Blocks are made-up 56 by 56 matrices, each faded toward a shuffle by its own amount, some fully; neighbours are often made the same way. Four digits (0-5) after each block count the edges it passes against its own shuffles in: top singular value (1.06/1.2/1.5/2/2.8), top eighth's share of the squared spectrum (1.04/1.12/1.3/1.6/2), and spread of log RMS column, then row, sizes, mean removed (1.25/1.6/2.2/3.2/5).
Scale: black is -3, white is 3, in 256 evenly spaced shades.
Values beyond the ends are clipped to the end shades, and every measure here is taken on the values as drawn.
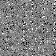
1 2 2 1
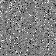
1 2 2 0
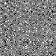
3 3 1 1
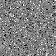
2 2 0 0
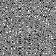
3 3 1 1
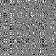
4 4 2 2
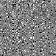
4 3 2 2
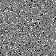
2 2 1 0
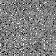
3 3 1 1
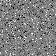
1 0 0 0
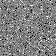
1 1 0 0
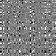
4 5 3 3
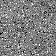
2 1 0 0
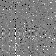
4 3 1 1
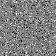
1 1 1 2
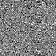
3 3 0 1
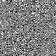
2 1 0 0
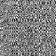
4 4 3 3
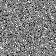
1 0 0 0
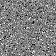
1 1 0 0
